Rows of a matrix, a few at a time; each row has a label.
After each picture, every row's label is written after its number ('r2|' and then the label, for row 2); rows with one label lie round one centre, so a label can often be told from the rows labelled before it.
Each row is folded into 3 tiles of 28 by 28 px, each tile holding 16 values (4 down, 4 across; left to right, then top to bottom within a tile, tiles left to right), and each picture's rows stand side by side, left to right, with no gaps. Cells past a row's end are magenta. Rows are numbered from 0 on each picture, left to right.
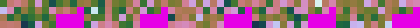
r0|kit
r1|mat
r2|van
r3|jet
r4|jet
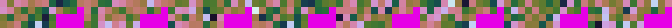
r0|kit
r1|jet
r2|mat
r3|kit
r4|van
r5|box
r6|mat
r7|jet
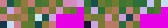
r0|mat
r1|mat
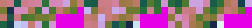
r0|jet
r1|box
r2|box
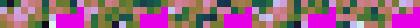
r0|box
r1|kit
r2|kit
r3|box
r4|jet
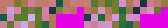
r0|van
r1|van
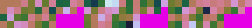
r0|van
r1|box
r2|jet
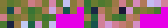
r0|jet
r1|jet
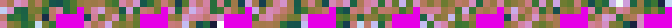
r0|kit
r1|van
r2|box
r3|box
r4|jet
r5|van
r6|van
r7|box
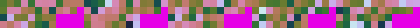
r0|van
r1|box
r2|van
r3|mat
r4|jet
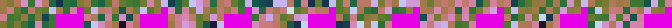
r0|kit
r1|mat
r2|box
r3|box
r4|jet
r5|van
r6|mat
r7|mat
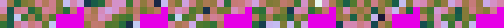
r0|jet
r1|box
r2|van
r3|jet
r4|mat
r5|jet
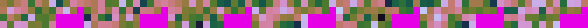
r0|van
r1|van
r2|kit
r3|box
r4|kit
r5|box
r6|jet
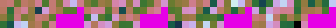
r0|jet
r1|van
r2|jet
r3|box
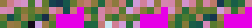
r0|kit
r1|jet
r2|kit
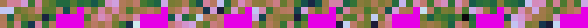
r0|kit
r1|box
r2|van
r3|kit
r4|mat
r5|kit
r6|box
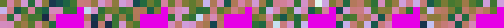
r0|kit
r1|kit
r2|van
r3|jet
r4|mat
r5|mat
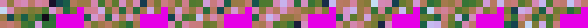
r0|kit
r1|van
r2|van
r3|box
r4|van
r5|mat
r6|jet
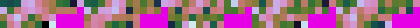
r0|box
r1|box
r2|jet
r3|box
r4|box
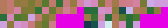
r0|van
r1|jet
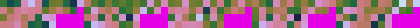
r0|box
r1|mat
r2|van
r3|mat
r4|mat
